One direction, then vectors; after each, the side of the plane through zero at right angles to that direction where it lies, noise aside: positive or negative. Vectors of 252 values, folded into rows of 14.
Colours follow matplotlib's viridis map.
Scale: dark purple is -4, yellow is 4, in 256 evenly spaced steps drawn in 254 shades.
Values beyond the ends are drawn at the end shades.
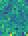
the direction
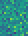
negative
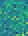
negative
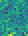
positive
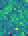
negative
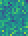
positive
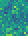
positive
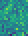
negative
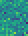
positive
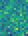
negative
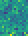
positive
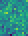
negative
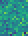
negative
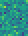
positive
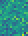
negative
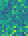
positive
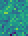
negative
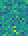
positive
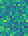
positive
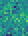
negative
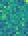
negative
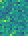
positive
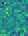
negative
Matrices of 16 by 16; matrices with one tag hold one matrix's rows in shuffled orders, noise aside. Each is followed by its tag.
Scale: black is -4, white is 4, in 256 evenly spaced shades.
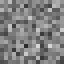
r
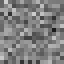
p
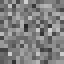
r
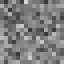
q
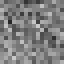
p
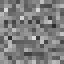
p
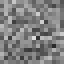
p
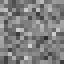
q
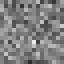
p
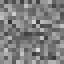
p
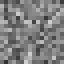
q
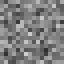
q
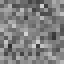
p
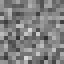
q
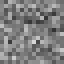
p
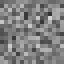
r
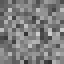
r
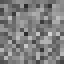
r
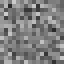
p
